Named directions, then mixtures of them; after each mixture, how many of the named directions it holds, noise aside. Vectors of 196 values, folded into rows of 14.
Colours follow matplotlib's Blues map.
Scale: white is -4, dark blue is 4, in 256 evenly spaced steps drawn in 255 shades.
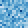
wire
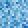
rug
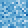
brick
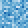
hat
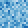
one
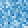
one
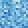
three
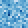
three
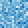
two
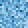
two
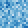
one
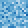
one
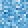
two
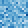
two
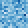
two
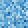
three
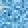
two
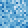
three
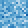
one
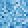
two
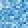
two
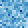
one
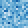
two
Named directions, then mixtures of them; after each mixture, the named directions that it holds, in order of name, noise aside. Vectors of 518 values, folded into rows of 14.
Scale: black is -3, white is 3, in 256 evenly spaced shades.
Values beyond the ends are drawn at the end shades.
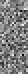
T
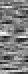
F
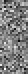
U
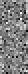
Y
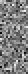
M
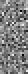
T, Y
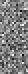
T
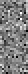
Y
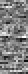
F, M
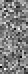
M, U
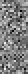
T, U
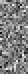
M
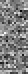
F, T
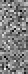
T, U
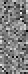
U, Y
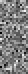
M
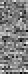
F, Y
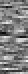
F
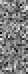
M, T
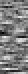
F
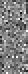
Y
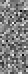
T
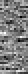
F, U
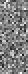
T, Y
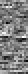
F, M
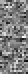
F, M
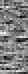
F, U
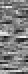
F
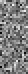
M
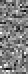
F, M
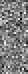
U, Y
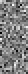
M
